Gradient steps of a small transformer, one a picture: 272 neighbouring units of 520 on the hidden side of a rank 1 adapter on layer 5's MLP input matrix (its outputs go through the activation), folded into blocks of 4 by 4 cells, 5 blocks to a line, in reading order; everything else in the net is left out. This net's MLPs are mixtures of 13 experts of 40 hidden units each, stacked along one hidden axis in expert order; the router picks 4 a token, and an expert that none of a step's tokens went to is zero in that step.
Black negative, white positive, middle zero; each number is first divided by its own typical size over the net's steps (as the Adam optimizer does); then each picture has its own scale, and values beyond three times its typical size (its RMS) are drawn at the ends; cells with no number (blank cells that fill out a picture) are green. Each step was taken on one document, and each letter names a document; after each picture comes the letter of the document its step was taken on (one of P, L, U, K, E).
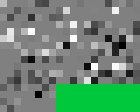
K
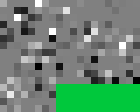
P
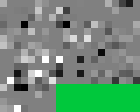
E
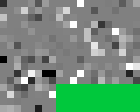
P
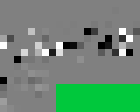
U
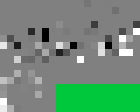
U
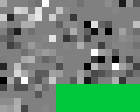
E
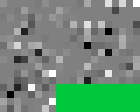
K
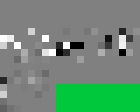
U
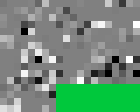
E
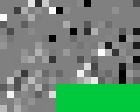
P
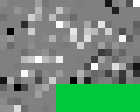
E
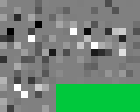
K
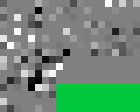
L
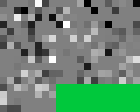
P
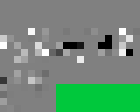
U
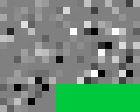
K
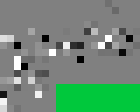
U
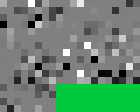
P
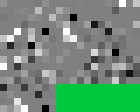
E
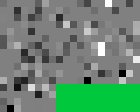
L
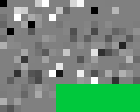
K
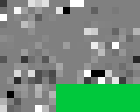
P
